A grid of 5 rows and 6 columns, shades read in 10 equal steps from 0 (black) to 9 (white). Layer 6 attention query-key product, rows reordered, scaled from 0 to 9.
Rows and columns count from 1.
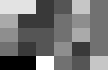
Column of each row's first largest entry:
1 1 5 4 3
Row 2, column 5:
5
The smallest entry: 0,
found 2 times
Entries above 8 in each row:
0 0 0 0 1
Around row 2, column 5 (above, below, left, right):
7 6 4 4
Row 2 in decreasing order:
6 5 4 4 2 2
